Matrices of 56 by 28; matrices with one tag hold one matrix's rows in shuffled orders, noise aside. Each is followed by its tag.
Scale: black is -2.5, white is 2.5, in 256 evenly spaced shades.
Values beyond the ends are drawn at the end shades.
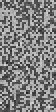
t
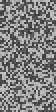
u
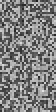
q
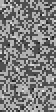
u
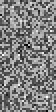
q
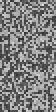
q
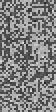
q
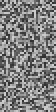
u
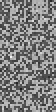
q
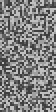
q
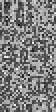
q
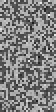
u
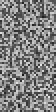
t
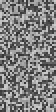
u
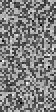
t
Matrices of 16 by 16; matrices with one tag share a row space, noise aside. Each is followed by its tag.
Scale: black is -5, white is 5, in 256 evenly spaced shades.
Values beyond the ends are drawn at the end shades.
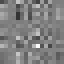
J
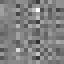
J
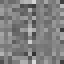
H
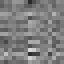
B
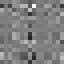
H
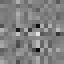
J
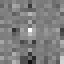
H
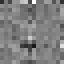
H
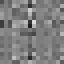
H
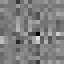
J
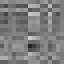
B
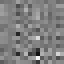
J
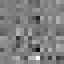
J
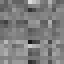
B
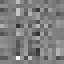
J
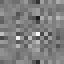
J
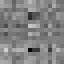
B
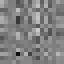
J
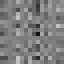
J
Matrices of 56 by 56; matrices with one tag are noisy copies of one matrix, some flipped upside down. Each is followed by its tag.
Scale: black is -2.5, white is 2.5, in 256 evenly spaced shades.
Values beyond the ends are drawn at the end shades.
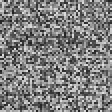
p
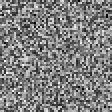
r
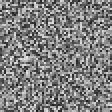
r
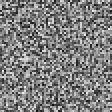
r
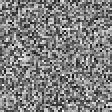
r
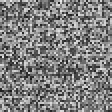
p
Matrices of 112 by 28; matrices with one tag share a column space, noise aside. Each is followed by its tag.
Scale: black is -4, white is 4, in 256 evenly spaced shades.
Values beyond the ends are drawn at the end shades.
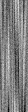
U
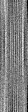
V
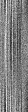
V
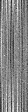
V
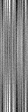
V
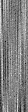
U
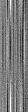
V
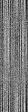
V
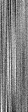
U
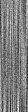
U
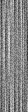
V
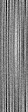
V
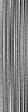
V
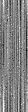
V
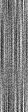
V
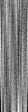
U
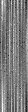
V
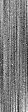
U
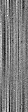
V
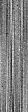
U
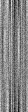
V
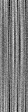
V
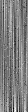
U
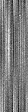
V
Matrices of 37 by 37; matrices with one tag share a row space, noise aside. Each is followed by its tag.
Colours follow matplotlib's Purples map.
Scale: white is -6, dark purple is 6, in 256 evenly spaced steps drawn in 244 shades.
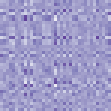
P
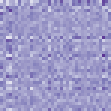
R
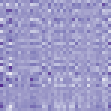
R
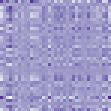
R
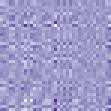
P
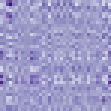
R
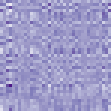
R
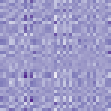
P
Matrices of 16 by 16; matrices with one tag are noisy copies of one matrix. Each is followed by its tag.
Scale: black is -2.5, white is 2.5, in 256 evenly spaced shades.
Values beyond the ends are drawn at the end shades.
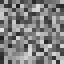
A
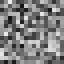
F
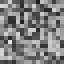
F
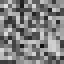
F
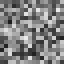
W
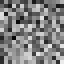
A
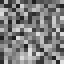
A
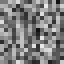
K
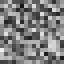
F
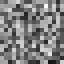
K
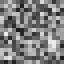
F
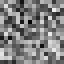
F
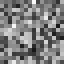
W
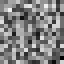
K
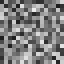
A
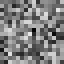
W
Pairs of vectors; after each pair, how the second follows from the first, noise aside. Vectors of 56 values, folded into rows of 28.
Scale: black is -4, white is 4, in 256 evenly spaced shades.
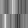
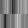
negated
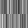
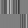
partly zeroed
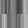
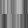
negated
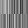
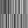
negated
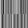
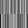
wrapped around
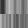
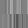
partly zeroed
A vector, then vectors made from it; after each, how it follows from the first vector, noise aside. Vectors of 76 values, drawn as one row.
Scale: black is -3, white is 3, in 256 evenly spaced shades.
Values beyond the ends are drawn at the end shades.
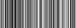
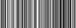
reversed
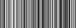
negated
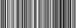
reversed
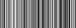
negated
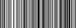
negated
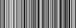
negated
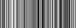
negated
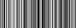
negated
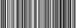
reversed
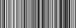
negated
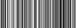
reversed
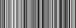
negated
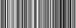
reversed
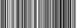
reversed
